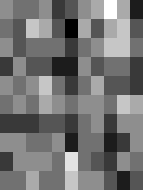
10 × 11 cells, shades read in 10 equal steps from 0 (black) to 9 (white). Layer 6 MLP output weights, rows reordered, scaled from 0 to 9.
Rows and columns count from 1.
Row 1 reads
5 4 4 5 2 3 5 6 9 6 1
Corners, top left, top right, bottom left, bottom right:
5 1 4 3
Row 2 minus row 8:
-1 -2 3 2 -2 -1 2 -1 5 5 -2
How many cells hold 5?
26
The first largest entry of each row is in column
9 3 9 2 4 10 8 1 6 6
